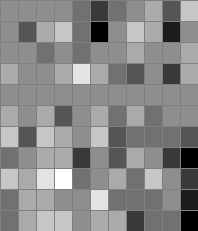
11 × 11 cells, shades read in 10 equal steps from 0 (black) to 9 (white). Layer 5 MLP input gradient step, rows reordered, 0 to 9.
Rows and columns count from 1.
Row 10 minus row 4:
-2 1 1 -1 -3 2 0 1 -1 3 -5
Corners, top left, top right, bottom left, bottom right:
5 7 4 0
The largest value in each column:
7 6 8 9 8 8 6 7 7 5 7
